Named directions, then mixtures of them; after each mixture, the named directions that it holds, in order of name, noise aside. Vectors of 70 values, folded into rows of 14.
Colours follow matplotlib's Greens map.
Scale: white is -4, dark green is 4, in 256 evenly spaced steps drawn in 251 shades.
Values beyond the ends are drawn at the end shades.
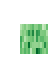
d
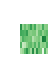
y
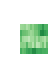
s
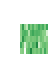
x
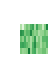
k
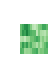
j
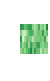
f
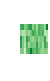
f, x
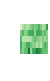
d, k, s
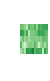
s, x, y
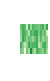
x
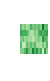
s, y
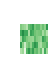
k, x, y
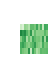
f, k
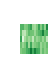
f, s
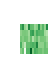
f, x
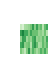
f, k, x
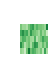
k, x, y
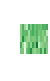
x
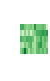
j, k, x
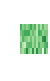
y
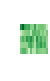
k, s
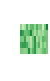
k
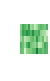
d, j, x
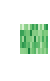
k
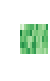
k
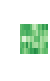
f, j, s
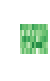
d, j, s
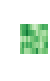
j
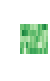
j, s, x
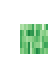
d, k
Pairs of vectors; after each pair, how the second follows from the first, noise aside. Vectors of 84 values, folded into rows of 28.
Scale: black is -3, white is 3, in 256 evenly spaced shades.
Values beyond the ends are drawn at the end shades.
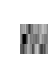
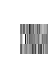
sign-scrambled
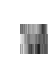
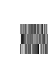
sign-scrambled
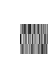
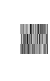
sign-scrambled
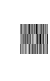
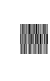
sign-scrambled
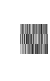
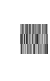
sign-scrambled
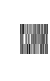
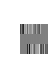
partly zeroed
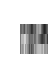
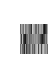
sign-scrambled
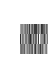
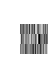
sign-scrambled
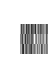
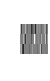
partly zeroed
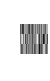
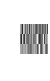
sign-scrambled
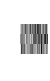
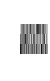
sign-scrambled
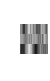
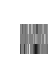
partly zeroed
